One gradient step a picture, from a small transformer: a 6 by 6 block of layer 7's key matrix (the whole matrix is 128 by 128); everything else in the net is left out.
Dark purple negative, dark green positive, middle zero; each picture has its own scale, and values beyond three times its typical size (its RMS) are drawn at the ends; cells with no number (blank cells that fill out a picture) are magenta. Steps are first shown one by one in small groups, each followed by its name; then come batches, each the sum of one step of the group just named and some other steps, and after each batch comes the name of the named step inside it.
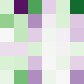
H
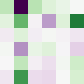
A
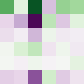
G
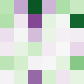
G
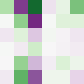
G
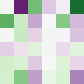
H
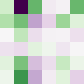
H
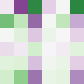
H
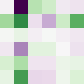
A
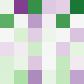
H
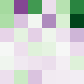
A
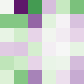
H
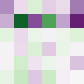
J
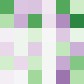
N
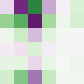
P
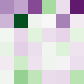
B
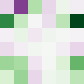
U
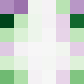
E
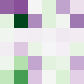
B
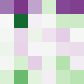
B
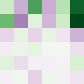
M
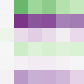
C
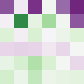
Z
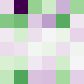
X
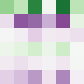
C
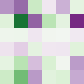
Z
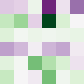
Z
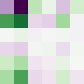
X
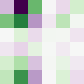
X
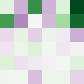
M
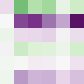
C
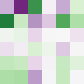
C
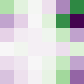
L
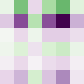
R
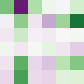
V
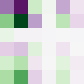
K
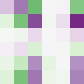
R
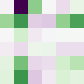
V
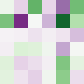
R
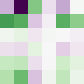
K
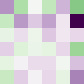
R
